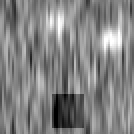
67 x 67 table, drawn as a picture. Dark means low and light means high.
Bumps: two. Odd patch: lower, in the bottom middle. Ninth with the lowest average: bottom middle. Mirror symmetry: none.
